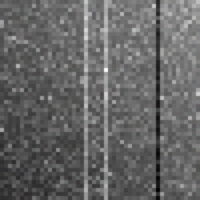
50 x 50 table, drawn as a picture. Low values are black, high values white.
There is an overall slope up to the top right. Overall the values sit about 40% of the way up the scale. Neither half mirrors the other. The ninth with the lowest average is the bottom left. Columns 22, 27 and 40 stand out from the rest.
